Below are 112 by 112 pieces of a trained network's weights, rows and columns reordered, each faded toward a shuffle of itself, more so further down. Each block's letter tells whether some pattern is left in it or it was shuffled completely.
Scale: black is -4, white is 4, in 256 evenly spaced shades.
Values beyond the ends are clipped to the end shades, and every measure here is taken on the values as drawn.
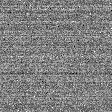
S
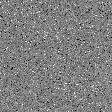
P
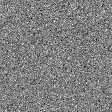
P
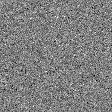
P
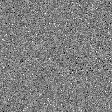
S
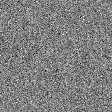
P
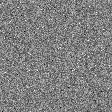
P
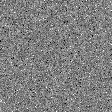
P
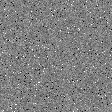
P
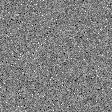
P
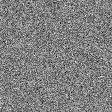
P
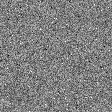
P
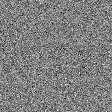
P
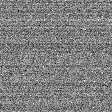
S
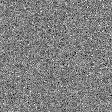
P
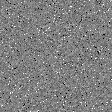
P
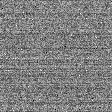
S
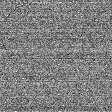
S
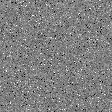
P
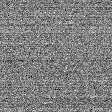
S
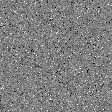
P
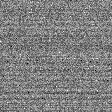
S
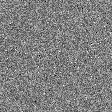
P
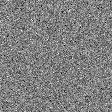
P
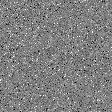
P
